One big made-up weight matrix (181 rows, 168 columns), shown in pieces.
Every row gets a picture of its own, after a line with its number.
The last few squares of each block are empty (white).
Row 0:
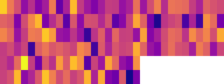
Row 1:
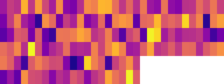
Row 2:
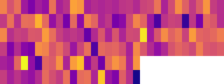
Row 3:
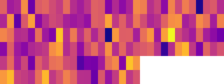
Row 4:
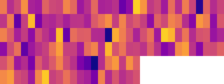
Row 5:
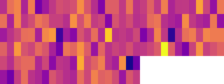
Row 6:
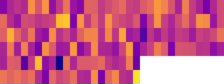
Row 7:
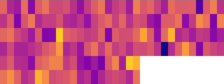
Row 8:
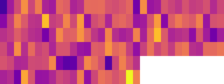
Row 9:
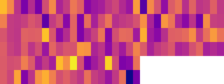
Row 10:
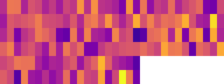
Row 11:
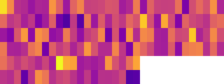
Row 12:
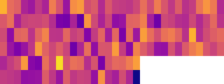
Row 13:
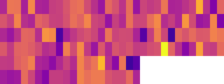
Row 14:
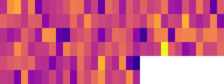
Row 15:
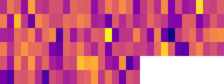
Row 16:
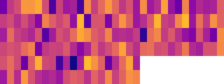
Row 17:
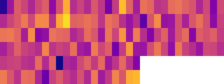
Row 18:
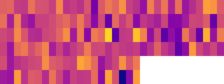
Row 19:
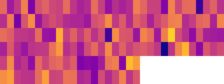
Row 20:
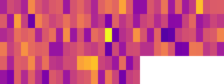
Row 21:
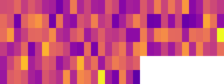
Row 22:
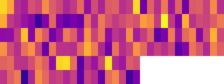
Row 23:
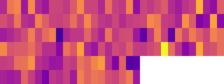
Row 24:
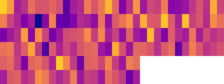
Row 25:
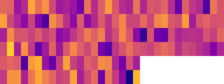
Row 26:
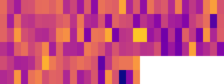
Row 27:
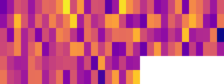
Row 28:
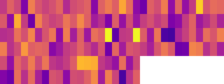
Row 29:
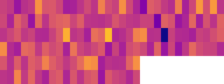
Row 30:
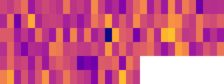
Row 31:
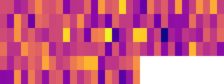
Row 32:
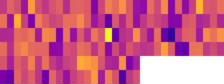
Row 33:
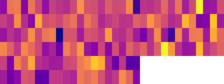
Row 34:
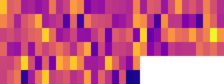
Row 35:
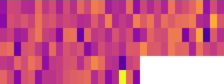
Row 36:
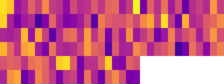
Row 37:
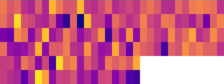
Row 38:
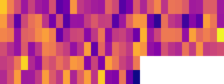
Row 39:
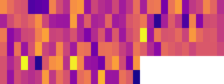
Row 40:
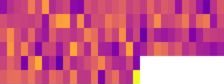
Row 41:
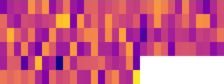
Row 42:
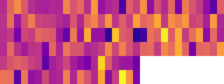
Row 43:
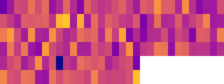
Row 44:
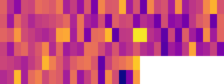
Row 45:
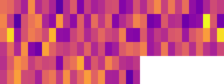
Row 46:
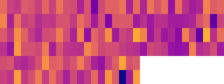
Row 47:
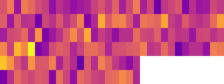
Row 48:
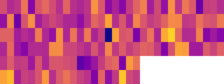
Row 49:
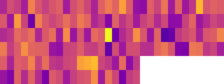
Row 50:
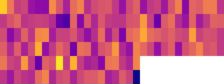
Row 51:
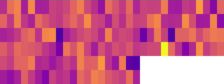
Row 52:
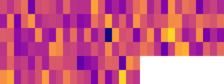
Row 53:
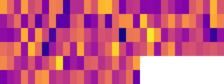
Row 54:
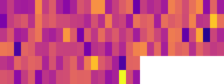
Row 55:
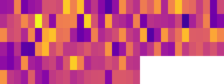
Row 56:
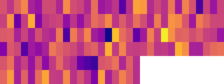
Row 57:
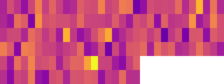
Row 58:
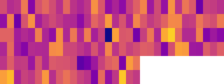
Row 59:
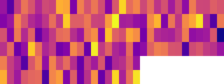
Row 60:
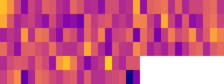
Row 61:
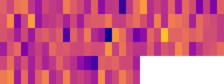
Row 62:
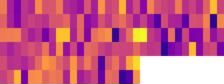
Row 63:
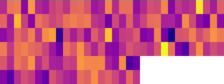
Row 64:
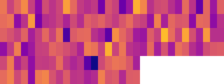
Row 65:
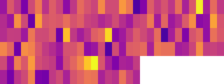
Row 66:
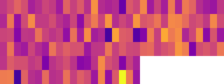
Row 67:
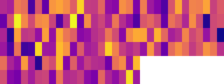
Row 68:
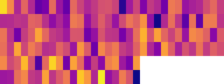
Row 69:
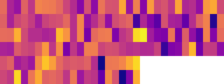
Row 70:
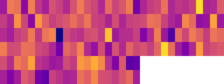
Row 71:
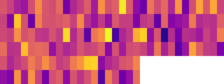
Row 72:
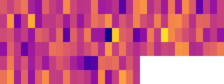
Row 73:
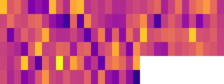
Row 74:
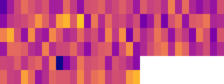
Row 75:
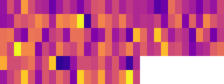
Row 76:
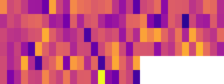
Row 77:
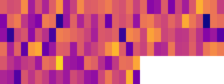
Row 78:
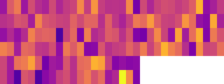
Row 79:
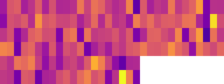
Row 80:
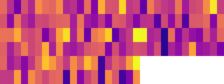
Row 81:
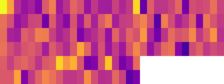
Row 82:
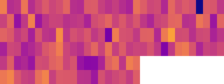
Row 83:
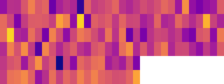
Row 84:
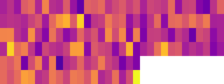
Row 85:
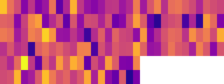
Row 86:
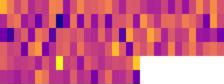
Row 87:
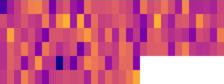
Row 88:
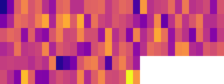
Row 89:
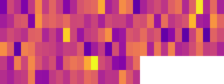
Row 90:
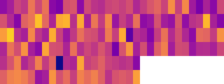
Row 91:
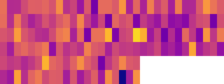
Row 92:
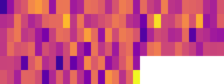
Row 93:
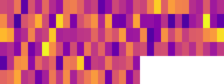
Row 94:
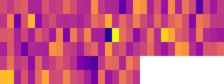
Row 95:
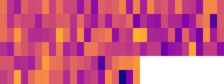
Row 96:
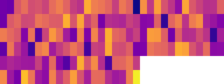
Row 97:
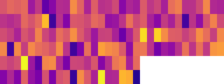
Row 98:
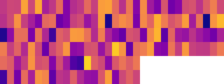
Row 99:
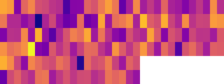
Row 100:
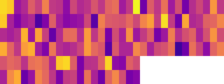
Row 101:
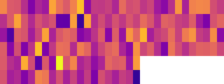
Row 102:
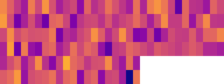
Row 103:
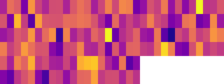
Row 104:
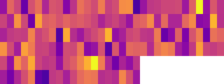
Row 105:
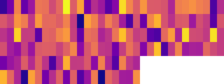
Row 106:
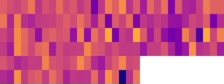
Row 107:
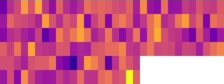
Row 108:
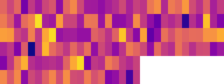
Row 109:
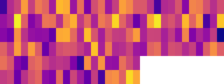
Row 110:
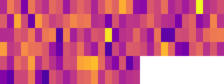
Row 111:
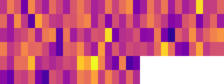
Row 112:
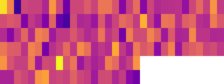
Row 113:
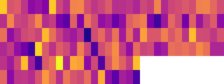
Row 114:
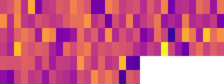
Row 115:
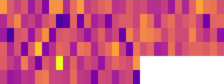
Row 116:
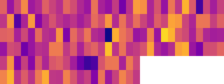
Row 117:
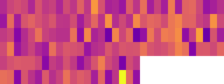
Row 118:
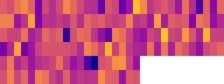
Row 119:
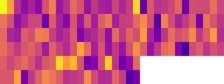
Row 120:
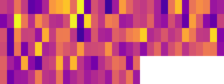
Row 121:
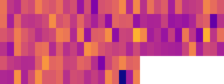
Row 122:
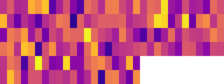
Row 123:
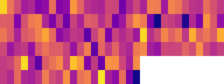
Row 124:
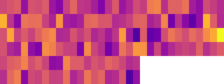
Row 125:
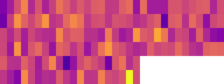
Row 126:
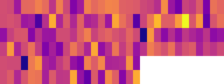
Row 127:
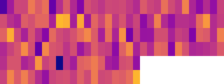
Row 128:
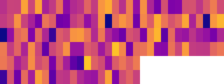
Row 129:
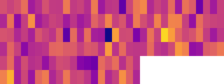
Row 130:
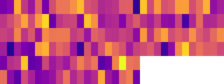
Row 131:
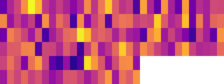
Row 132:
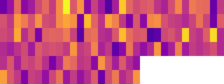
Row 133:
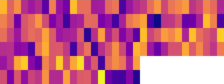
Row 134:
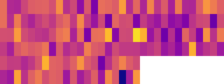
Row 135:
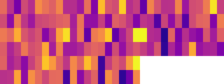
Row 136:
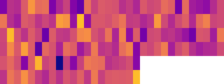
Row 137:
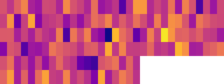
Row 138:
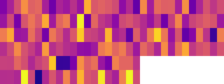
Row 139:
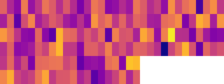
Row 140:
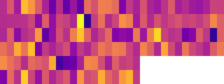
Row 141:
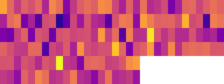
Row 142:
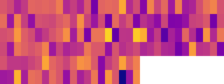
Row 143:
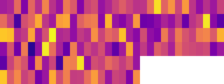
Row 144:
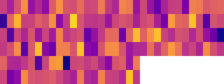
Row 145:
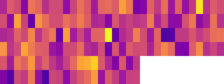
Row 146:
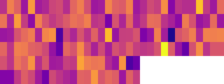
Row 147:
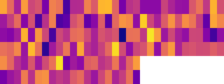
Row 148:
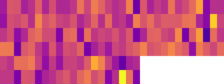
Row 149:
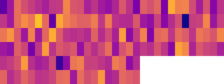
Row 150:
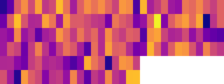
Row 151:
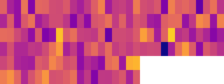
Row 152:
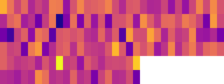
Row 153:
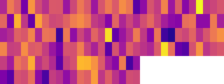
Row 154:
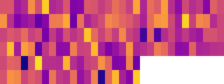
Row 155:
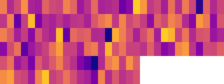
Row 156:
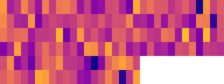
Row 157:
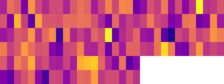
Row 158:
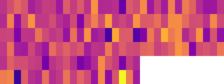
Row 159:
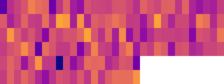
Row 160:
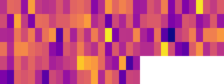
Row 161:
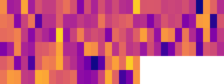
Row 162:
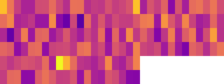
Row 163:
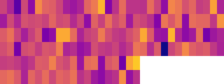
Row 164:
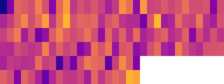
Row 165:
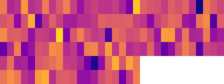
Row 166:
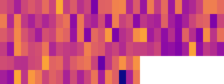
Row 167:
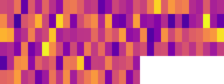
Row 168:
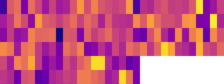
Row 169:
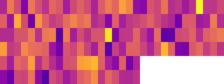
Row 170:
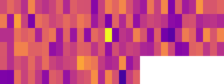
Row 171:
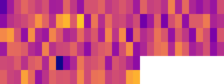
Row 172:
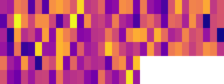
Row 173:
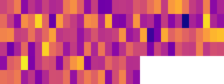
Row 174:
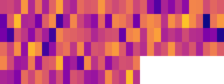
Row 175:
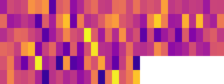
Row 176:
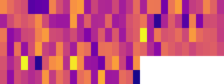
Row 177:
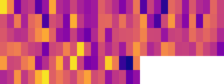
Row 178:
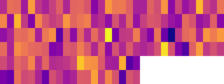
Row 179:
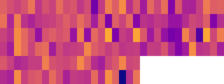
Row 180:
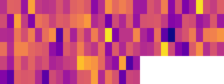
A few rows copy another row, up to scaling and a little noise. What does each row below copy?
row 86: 152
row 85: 0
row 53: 147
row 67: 172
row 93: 167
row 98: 128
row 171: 74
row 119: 81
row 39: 176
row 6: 41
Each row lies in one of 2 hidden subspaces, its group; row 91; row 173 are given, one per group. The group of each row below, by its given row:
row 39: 173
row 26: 91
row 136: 173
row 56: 91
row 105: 173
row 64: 91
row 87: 173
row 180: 91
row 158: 91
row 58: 91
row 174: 173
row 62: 91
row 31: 91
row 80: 91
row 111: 91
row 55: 173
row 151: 91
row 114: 91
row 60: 173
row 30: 91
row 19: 91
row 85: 173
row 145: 91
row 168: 91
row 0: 173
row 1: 173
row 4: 91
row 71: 91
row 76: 173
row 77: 173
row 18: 91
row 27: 173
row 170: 91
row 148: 91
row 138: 173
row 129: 91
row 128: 173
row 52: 91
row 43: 173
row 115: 173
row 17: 173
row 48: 91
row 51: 91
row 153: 91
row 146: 91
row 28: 91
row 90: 173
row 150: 173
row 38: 173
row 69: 91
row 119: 173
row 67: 173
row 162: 173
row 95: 91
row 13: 91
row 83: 173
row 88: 173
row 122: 173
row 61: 91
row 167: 173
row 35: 91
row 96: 173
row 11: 173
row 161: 91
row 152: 173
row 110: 91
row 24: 173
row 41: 173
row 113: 173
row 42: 91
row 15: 91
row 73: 173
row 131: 173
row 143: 173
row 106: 91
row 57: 91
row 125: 173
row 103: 91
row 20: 91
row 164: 173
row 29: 91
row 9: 173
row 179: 91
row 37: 173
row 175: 173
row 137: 91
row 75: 173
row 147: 173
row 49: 91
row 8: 173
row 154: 173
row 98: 173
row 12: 173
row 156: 91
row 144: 173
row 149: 173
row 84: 173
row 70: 91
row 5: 91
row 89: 91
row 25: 173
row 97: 173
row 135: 91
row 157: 91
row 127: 173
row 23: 91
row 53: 173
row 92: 173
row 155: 91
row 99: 173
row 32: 91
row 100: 173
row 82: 91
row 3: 91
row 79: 91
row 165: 91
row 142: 91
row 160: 91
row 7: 91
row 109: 173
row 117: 91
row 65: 91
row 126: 173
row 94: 91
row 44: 91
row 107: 173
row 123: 173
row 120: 173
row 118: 91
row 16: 173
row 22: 173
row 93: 173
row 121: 91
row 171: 173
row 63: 91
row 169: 91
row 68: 173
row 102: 173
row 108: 173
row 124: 173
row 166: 91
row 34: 173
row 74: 173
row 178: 91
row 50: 173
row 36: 173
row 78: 91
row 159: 173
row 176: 173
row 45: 173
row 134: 91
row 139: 91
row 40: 173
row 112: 173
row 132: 173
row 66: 91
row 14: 91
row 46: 91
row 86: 173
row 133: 173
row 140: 173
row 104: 91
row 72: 91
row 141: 173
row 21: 173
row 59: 173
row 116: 91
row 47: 173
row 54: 91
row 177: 173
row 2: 173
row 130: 173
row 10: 91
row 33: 91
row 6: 173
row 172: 173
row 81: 173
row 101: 173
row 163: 91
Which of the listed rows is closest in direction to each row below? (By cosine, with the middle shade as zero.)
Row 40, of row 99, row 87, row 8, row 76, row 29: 87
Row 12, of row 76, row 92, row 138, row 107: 76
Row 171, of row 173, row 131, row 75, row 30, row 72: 75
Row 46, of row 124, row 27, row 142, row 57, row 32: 142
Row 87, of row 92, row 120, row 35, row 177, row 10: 92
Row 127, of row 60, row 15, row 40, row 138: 40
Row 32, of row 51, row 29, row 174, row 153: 153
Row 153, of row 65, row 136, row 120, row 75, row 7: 65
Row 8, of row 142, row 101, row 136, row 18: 136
